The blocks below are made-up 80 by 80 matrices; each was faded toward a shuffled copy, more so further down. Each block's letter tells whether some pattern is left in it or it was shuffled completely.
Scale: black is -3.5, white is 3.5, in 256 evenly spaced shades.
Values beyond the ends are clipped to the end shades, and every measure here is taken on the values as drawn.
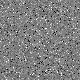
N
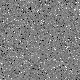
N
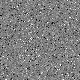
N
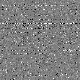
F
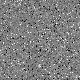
N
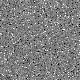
N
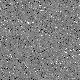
N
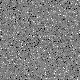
N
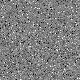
N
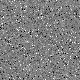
N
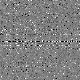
F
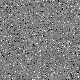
N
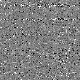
F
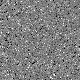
N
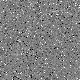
N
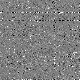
F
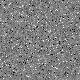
N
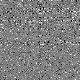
F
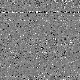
F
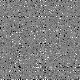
F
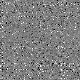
F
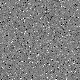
N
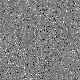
N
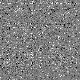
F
